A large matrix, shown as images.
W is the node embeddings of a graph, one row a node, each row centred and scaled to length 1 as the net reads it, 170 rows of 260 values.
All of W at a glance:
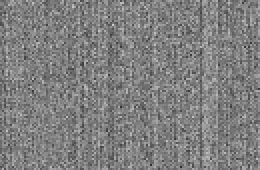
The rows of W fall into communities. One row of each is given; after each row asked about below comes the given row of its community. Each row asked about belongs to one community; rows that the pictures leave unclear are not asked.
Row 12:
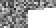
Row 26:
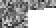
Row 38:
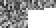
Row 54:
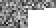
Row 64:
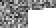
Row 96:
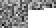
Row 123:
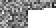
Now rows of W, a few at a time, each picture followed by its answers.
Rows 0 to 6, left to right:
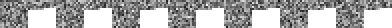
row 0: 64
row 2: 123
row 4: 123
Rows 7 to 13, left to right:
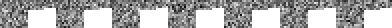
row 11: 123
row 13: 38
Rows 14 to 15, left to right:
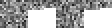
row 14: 12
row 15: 26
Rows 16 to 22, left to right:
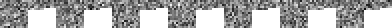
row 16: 64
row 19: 54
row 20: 54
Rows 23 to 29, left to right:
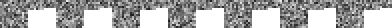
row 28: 54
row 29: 26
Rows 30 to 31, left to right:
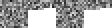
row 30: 123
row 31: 12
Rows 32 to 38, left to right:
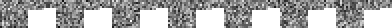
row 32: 26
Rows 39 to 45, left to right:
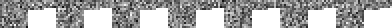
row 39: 26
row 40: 12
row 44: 96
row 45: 123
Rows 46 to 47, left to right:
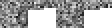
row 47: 96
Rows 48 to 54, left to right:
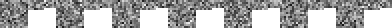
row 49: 26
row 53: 26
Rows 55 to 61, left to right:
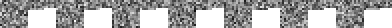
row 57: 26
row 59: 54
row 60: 38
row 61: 64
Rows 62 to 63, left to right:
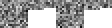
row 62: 123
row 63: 96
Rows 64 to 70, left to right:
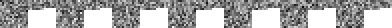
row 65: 12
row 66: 96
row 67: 123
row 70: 123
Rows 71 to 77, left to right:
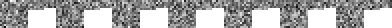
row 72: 26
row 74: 12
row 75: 64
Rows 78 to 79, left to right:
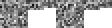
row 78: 96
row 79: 96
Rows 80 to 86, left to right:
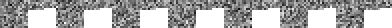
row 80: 26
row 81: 64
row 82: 26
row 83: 123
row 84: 38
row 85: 12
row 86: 12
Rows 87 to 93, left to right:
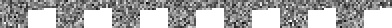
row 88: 38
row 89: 38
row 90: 64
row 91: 12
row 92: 54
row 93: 64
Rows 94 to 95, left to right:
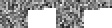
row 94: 96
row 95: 26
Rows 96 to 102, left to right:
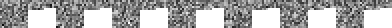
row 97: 123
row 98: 96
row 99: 12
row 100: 123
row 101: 54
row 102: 12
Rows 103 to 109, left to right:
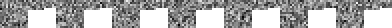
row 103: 54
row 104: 64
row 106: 64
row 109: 64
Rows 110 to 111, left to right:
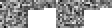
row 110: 96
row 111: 123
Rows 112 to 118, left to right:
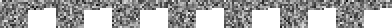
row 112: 123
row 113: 54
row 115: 12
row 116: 54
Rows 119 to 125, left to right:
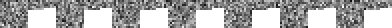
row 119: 12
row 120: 54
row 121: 38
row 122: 38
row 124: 26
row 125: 54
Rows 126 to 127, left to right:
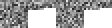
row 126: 96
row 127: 64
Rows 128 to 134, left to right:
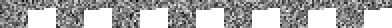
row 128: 54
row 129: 123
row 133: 64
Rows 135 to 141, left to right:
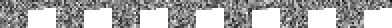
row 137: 54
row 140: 12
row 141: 38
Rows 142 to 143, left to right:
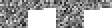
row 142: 123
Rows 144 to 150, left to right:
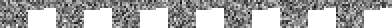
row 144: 12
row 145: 12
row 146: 12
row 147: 26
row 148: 54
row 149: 64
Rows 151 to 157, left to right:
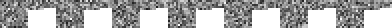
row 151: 12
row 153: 26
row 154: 26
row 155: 123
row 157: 123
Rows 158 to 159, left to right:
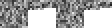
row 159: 64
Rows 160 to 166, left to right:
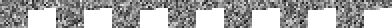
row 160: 54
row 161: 26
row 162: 123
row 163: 64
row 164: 123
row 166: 12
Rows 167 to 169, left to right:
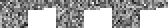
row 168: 12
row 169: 54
